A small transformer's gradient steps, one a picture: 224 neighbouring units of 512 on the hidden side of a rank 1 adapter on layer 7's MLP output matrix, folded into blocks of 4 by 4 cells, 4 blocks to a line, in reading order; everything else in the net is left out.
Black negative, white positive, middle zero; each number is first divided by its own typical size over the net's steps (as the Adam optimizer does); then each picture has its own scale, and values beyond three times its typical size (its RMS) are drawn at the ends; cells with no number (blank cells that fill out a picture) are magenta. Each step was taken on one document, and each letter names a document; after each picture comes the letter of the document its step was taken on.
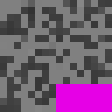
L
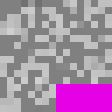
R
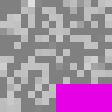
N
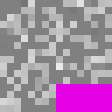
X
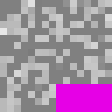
L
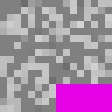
R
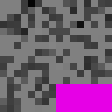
N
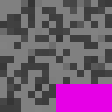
R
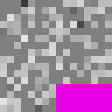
X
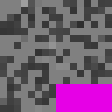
L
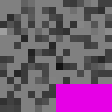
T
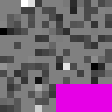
N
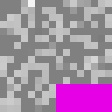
N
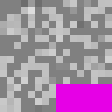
R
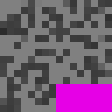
L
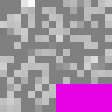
X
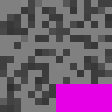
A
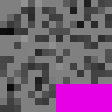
A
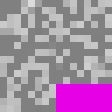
N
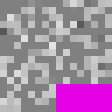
A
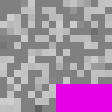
X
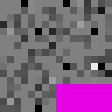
T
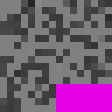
L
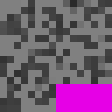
A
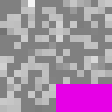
X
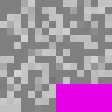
T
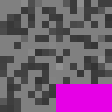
A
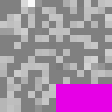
N
